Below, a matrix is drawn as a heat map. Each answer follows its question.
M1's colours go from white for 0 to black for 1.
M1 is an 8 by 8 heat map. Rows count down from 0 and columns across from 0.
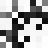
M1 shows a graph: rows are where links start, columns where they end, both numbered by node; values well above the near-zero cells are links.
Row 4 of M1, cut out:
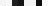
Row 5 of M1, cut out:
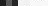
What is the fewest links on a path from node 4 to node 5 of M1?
2
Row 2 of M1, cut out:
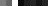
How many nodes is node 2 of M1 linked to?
7
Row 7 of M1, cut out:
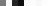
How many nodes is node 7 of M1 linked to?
3
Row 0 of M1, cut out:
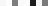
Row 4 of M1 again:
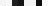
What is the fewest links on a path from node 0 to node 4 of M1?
2
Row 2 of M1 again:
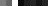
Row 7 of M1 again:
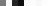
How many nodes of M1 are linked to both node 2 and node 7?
2
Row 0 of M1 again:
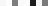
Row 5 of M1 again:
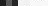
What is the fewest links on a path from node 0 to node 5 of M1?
1
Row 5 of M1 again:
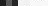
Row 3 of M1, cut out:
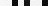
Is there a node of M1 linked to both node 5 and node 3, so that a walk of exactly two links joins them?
yes
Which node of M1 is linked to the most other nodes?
node 2
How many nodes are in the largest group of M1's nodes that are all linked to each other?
3
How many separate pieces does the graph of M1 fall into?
1
